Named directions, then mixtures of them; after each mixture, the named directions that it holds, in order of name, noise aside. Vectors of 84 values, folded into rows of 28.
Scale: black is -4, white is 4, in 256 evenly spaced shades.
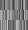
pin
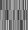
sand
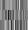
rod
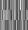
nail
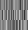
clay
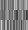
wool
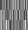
clay, sand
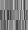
pin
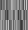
sand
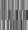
rod, wool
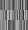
pin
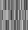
nail, sand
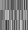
rod, sand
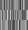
clay, pin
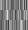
sand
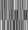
clay, wool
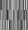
sand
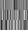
clay, wool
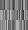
pin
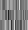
rod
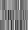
rod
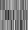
rod, sand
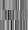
rod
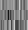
pin, rod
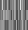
nail
